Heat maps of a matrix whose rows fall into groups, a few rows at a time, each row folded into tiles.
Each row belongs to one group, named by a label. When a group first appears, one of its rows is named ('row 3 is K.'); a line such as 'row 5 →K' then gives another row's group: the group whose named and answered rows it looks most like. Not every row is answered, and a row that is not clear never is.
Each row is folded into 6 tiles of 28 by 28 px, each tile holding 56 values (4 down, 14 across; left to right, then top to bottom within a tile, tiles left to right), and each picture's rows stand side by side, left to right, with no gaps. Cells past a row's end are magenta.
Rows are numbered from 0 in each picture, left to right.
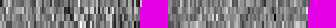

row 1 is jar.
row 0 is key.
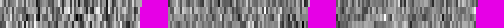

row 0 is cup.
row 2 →jar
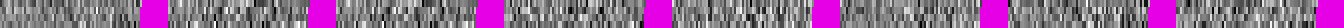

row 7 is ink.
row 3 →key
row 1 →jar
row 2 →jar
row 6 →key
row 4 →cup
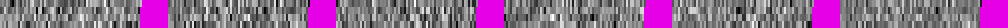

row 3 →jar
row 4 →key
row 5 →key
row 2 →key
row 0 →ink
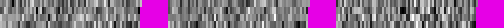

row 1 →ink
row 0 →ink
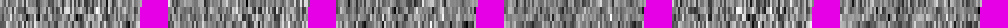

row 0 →cup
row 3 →ink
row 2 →ink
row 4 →cup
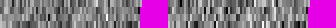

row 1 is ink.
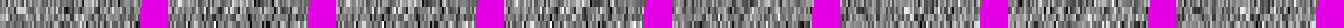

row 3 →jar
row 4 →ink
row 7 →cup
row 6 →ink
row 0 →key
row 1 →jar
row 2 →jar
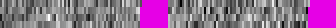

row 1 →ink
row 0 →jar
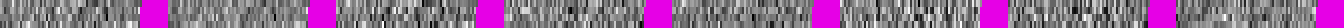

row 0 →jar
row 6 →key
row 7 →jar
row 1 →jar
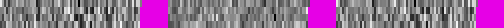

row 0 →cup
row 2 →cup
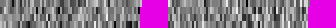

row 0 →ink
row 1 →cup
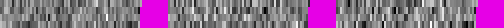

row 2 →ink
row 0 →ink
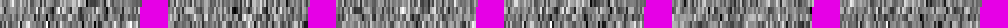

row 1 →key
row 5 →jar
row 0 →jar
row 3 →jar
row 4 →ink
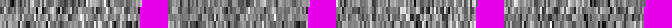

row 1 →ink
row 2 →cup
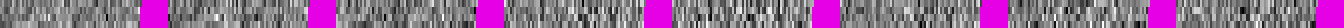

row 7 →key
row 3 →cup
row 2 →ink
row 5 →cup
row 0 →jar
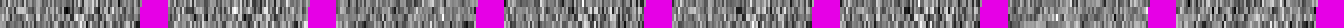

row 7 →ink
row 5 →key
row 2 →ink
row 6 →jar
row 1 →cup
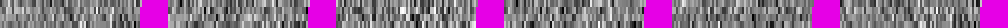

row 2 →cup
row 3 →ink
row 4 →jar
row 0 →key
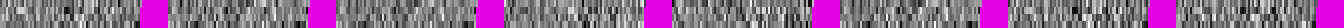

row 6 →key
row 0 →key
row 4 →key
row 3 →cup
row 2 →ink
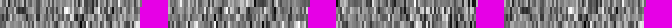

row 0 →cup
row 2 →key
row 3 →cup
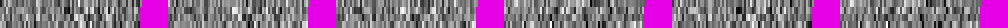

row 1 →cup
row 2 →cup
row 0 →key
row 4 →key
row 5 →jar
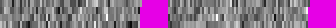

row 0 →ink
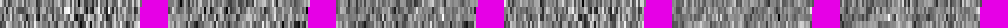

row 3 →cup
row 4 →jar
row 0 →cup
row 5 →jar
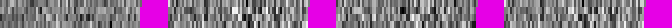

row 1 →cup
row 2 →key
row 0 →jar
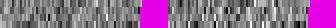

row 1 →ink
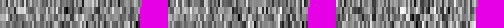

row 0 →key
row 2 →cup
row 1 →key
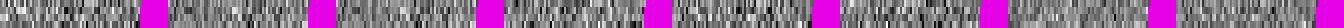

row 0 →key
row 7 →key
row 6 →jar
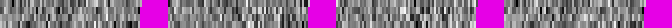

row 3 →ink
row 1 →key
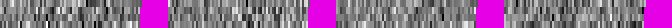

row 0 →jar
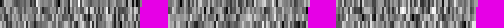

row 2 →cup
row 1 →ink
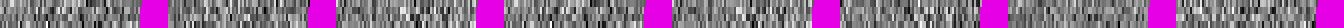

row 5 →key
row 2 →cup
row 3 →jar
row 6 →jar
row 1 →key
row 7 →key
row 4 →cup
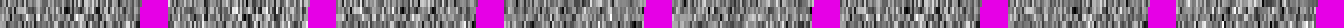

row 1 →cup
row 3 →ink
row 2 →key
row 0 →key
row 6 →key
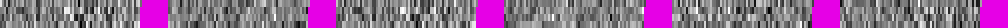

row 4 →key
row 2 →cup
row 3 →jar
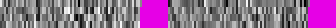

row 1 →key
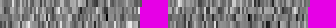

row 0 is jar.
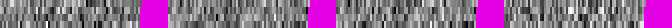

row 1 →ink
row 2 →ink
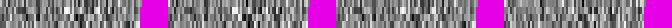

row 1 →cup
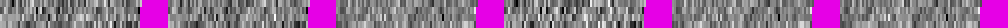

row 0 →ink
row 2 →jar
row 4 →jar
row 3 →ink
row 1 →ink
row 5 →jar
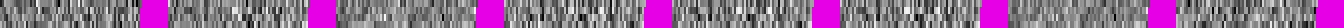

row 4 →cup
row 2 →jar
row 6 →jar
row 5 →cup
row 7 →ink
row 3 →cup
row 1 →cup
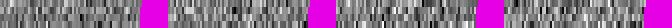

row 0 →jar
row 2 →jar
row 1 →key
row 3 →ink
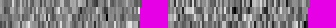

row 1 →key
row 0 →jar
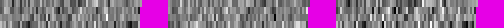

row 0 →ink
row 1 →jar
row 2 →ink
